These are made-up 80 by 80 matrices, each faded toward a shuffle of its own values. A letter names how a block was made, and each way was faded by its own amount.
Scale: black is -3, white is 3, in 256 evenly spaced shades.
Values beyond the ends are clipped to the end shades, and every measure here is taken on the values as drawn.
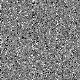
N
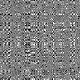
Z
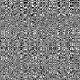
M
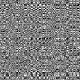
M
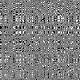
Z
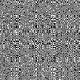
M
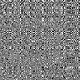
M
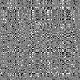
Z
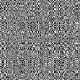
M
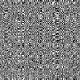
M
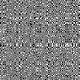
Z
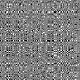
Z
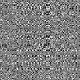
M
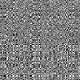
M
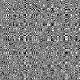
M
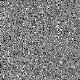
N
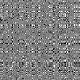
Z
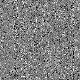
N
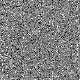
N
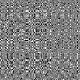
Z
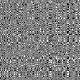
Z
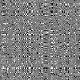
Z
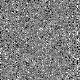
N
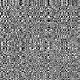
M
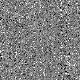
N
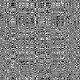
Z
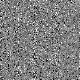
N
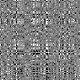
Z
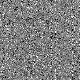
N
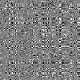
Z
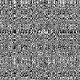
M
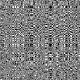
M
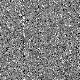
N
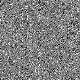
N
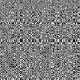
M
